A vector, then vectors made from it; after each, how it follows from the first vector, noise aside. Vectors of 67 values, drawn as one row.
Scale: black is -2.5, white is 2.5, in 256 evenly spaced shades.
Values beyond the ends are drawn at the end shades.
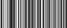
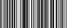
wrapped around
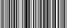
wrapped around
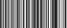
reversed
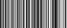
reversed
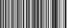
reversed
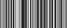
wrapped around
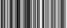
sign-scrambled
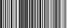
sign-scrambled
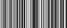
wrapped around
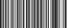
reversed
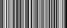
wrapped around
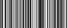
wrapped around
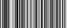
negated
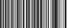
reversed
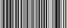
wrapped around
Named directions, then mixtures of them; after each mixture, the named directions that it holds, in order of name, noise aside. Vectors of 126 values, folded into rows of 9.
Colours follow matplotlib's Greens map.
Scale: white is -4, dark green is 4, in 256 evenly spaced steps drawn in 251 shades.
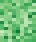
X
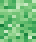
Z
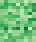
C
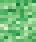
C, Z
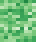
C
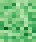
C, X, Z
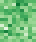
C, X, Z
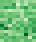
C, X, Z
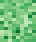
X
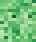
X, Z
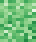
C, X, Z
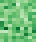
C, X, Z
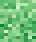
Z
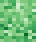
X, Z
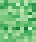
C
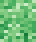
Z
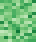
X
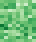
C, Z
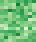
C, Z
